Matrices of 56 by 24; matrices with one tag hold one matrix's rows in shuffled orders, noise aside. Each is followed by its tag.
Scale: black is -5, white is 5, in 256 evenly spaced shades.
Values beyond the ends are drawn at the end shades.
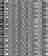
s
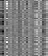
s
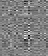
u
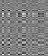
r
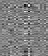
u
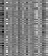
s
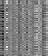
s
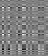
r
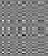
r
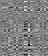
u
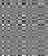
r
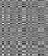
r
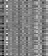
s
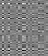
r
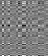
r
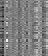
s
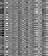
s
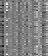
s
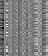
s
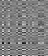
r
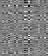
u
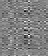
u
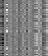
s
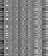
s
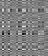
r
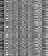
s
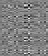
u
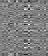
u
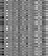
s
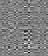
u
